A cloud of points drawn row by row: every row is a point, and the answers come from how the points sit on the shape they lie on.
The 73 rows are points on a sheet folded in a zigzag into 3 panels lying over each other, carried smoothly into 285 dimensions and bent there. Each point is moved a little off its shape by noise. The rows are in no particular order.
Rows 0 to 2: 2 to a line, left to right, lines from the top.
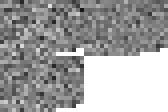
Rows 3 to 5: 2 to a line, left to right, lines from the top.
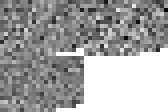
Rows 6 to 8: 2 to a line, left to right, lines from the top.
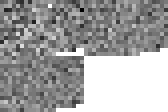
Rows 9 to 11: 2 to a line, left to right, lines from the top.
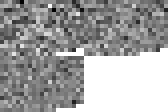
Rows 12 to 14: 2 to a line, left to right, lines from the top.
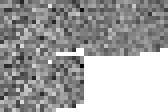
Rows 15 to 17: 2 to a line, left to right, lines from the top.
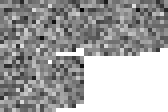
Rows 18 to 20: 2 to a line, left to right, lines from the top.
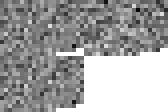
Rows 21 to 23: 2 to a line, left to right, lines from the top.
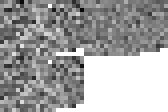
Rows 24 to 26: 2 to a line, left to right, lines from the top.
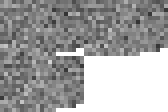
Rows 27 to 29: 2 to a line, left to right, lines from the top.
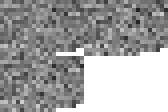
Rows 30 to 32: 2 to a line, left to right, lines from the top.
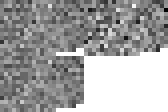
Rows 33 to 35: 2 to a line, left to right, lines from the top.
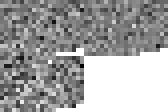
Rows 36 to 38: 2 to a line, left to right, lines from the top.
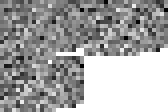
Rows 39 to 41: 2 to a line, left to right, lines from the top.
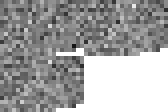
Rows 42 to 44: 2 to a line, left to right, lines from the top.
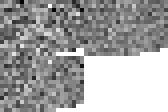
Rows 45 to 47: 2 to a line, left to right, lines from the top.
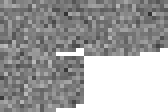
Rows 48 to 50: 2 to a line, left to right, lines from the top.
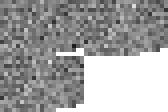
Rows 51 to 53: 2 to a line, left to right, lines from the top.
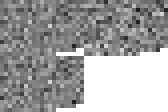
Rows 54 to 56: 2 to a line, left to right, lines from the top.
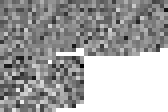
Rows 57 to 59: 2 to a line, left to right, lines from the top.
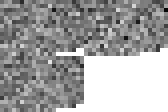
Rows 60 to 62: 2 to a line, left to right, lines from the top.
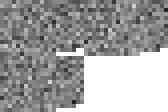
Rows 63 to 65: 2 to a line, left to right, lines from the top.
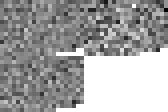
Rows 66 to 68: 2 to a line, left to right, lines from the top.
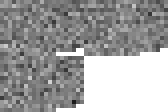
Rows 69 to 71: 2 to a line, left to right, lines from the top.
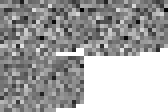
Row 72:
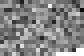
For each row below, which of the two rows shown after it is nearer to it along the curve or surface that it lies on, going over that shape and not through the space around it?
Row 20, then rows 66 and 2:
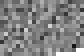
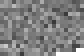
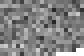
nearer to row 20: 66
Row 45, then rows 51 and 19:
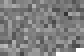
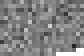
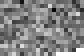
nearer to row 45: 19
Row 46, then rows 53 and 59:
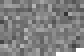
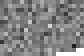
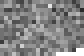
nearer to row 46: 59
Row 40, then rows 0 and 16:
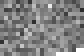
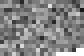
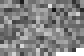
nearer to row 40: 16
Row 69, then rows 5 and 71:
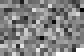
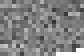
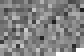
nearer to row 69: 71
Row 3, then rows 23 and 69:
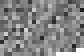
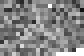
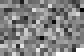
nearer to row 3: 69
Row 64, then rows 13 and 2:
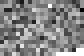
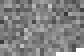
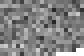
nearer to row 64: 2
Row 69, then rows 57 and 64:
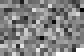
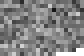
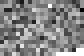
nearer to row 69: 64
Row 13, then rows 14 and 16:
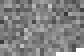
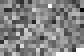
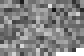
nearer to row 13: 16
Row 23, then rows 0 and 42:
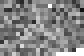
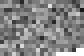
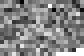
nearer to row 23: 42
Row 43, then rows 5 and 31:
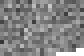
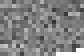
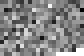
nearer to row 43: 5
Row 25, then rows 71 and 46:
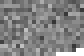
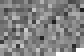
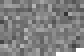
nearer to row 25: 71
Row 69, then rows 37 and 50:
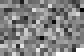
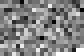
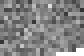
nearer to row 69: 37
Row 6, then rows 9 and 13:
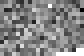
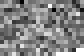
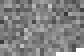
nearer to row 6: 9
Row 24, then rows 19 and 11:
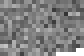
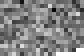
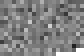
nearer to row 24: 19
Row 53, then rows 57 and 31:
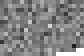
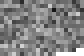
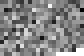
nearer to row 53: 31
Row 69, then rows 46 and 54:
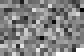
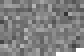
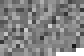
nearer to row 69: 54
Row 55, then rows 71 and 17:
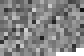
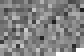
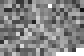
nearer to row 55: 71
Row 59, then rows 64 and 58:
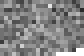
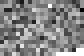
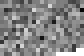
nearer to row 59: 64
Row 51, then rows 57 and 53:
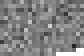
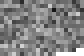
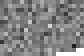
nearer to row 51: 53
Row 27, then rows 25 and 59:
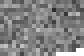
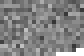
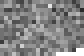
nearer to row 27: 59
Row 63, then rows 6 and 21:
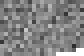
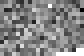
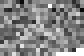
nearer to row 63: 6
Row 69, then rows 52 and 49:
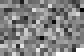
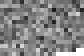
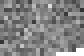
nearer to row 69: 52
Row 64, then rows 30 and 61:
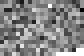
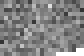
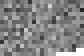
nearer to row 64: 61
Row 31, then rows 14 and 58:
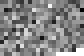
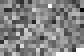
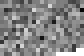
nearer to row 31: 58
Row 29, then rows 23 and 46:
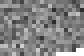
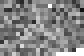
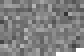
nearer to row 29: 23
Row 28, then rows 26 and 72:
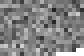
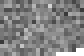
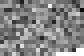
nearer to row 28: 72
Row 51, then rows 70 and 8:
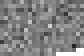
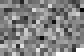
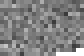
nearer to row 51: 8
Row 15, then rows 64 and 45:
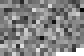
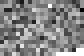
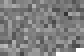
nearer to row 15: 64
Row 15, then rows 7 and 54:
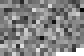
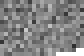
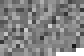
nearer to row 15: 54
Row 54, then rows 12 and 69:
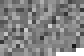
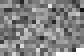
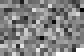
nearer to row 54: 69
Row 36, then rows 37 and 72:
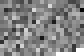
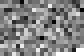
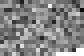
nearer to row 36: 37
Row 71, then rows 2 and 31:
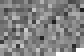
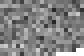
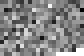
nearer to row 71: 31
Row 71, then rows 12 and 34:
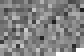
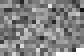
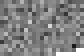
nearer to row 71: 34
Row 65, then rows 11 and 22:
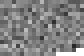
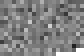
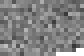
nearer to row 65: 11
